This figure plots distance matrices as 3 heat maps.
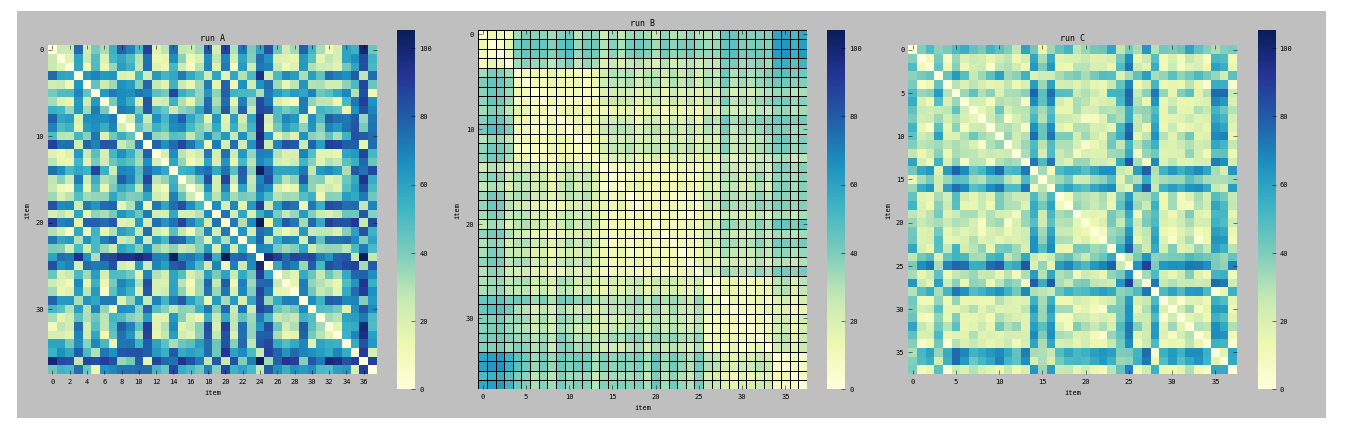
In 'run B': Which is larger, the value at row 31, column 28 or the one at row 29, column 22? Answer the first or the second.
the second
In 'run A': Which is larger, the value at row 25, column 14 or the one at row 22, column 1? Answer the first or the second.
the first
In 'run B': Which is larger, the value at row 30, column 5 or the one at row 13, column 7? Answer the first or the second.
the first
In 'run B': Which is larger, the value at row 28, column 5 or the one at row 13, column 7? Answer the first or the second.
the first
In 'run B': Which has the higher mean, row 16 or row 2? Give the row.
2
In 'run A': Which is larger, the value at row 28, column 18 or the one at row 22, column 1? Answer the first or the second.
the first
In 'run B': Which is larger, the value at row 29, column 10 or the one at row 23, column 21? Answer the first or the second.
the first
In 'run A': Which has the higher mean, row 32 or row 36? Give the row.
36
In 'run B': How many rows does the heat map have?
38
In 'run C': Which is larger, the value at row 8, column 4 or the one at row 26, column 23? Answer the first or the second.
the second
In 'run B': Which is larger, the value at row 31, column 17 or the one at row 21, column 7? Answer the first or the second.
the first
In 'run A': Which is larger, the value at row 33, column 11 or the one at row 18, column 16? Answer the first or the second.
the first
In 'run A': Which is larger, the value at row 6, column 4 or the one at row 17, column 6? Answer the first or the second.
the second
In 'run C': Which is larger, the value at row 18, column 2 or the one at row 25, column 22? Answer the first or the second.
the second
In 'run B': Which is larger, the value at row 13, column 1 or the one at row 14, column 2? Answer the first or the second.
the first
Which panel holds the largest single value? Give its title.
run A
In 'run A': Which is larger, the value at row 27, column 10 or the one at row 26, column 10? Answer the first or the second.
the first
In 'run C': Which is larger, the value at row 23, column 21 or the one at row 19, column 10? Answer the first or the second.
the first
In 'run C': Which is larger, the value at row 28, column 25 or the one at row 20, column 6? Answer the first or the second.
the first
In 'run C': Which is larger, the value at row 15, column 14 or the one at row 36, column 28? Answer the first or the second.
the first
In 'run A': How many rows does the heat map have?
38
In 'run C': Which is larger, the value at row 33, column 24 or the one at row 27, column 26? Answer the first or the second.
the first
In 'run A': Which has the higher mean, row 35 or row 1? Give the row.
35
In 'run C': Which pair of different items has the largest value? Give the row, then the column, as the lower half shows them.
27, 25
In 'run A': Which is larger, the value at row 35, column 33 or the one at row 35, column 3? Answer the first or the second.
the second
